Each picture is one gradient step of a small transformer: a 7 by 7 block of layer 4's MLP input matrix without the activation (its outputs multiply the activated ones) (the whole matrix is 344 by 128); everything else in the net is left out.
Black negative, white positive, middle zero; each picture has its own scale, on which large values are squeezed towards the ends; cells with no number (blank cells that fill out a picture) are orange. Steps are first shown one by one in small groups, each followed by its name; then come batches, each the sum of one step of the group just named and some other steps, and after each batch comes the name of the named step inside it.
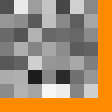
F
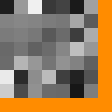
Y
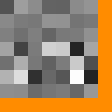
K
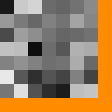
Y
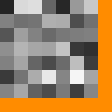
K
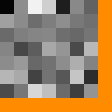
K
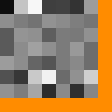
Y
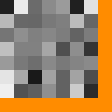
F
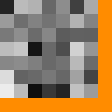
Y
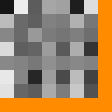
F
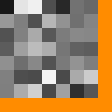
F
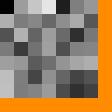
Y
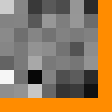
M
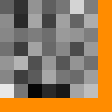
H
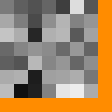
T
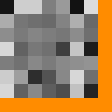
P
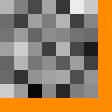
H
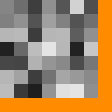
T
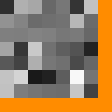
P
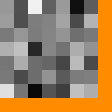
H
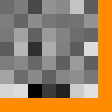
H
